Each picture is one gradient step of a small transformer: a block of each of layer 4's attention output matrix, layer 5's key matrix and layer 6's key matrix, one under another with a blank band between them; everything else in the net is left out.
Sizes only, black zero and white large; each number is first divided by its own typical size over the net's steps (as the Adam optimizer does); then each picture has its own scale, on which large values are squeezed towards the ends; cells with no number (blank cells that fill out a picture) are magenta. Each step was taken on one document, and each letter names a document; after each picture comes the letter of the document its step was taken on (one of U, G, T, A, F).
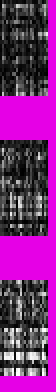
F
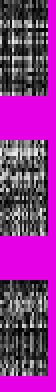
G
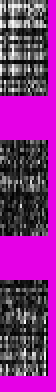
G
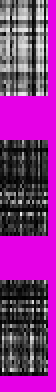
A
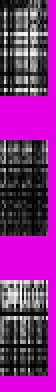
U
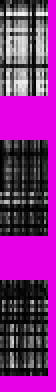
A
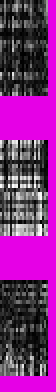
G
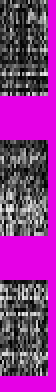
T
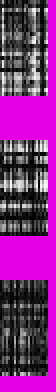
U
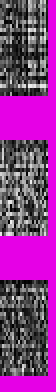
T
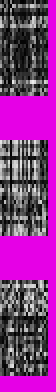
G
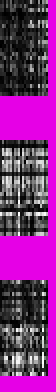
F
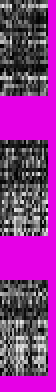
T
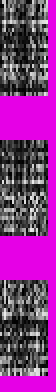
T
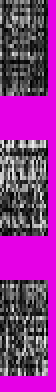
G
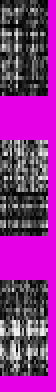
U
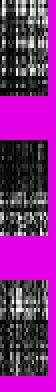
F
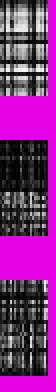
A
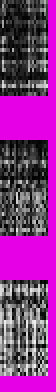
T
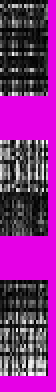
G
